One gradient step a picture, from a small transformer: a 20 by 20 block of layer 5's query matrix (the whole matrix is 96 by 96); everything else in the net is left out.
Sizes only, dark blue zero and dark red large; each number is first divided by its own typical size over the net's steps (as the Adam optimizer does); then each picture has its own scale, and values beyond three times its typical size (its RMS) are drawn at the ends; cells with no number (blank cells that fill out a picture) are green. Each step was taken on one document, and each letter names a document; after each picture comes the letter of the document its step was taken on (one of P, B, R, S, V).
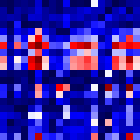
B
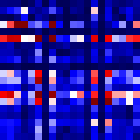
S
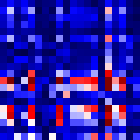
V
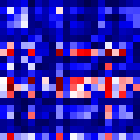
V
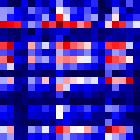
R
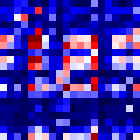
B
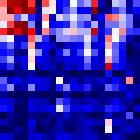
R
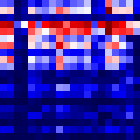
R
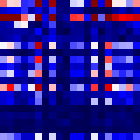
S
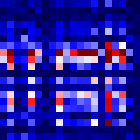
V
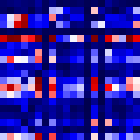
S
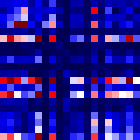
S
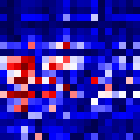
B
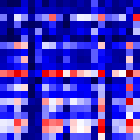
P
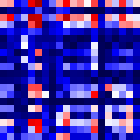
B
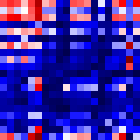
B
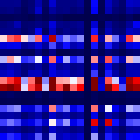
S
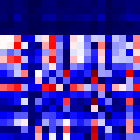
P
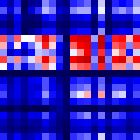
P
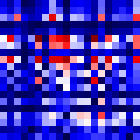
P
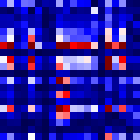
V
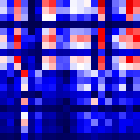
P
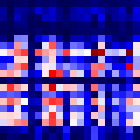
P
